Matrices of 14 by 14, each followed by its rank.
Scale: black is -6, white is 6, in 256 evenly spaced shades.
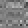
two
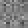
two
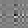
one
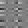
one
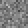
full rank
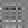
one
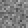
full rank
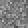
full rank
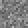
full rank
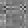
two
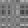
one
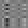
one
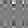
one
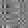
two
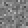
full rank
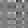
one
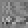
two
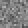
full rank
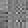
two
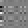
one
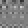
two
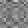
two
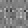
two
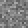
full rank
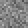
full rank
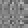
two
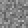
full rank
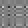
one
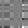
one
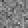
full rank
